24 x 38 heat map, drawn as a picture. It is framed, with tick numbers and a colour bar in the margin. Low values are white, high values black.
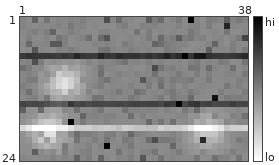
Odd lines: rows 7, 15 and 19. Dips: three. Histogram: heavy tails on both sides.
